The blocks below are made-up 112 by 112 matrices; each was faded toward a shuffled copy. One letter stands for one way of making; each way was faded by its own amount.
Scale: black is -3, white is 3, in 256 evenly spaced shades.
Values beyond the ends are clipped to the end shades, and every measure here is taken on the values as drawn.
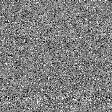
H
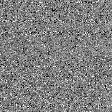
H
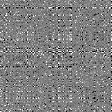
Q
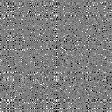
Q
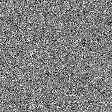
H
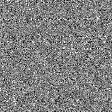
H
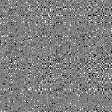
Q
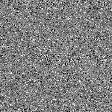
H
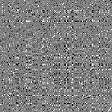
Q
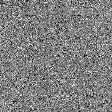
H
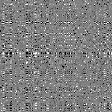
Q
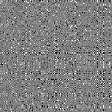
Q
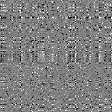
Q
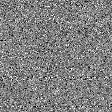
H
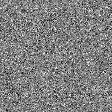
H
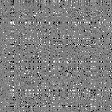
Q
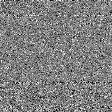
H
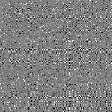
Q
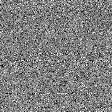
H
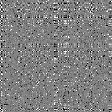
Q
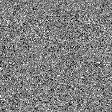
H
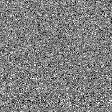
H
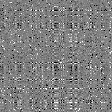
Q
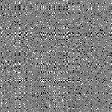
Q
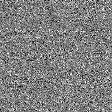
H
